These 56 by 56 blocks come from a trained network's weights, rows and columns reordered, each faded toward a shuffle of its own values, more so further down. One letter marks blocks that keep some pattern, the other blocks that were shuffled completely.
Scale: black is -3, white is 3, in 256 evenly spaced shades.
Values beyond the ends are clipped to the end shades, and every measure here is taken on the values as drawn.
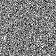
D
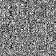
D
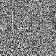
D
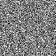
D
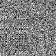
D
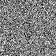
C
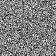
D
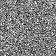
C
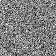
D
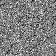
C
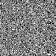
D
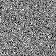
C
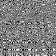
D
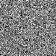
D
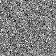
C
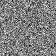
C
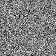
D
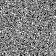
C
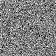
C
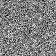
C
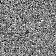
C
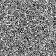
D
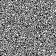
C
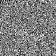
D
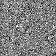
C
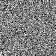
C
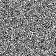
C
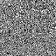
D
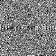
D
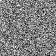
C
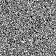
C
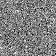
C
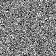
C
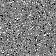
C
